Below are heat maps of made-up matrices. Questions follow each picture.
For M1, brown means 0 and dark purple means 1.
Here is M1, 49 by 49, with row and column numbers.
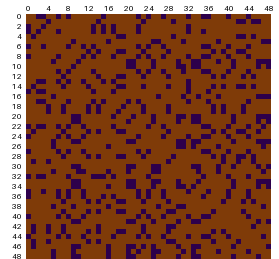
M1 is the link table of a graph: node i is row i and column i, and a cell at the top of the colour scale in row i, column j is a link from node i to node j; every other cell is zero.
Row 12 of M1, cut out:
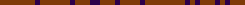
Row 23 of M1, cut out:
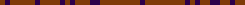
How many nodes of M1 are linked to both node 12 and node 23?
8
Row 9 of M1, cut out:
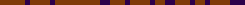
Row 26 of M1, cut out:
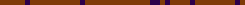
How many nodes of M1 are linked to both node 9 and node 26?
5
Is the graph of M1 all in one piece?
yes
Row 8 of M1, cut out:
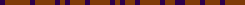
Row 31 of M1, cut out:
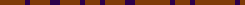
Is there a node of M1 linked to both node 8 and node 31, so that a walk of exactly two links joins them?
yes
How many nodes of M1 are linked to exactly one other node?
0
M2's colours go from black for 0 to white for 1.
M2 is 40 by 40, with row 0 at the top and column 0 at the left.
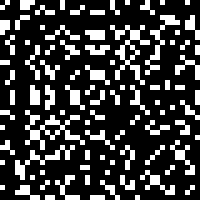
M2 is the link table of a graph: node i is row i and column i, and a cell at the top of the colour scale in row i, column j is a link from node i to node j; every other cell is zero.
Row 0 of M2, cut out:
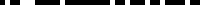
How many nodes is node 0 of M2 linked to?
10
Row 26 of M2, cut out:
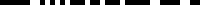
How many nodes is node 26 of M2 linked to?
12
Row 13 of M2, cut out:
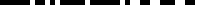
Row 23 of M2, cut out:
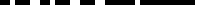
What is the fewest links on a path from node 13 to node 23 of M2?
2
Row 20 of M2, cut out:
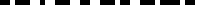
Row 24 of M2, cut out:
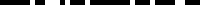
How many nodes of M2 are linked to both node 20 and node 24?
5
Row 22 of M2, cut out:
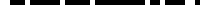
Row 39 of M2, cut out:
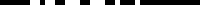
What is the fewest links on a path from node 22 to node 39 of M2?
2
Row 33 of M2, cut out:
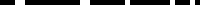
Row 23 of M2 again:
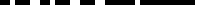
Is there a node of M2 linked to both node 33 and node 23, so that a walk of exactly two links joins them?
no
